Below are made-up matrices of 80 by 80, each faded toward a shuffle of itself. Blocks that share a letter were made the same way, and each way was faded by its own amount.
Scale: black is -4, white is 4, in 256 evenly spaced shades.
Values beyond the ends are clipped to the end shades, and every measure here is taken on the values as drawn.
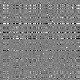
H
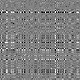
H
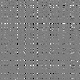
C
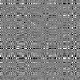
H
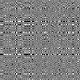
H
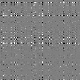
C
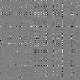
C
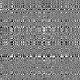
H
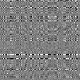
H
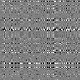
H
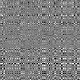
H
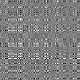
H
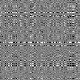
H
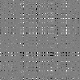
C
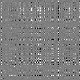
C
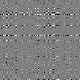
C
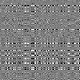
H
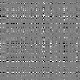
C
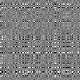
H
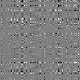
C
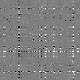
C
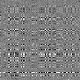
H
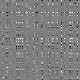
C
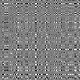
H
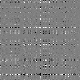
C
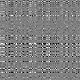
H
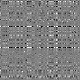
H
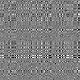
H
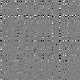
C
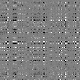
C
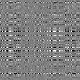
H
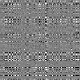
H
